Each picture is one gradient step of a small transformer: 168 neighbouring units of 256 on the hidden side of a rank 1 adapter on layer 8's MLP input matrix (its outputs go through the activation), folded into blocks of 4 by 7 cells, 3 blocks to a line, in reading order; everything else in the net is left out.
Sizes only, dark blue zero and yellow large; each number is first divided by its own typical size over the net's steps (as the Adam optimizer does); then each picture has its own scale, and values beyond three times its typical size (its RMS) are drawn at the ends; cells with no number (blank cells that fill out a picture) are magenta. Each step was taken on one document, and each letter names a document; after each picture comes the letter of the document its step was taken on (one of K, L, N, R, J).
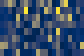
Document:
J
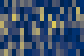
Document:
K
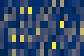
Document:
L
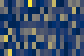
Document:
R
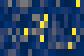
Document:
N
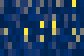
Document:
N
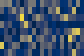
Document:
R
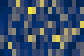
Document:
L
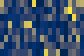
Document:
R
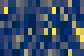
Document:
R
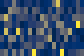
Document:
K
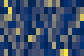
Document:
K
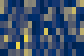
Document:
R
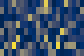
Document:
J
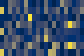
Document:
J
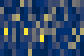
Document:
N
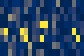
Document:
N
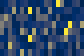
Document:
L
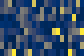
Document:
R
